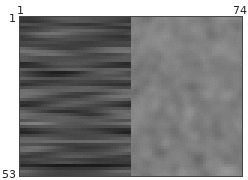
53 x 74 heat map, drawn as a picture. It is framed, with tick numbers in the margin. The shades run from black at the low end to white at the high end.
It is made of 1 by 2 panels. Panel 1,1: low, streaked across. Panel 1,2: middling, blotchy, faint in contrast.
